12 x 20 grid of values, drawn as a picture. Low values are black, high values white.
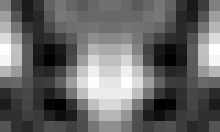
The top middle is the smoothest part. There is no overall slope. The left and right halves mirror each other. Overall the values sit about 40% of the way up the scale.
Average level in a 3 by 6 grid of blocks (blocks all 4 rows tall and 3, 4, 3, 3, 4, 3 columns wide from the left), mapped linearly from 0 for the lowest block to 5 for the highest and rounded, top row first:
212212
305503
004400
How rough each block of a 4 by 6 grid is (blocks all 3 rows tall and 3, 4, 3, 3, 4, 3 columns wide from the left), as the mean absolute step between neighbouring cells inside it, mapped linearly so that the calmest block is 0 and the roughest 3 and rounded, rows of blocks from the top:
310013 / 312213 / 221122 / 112211
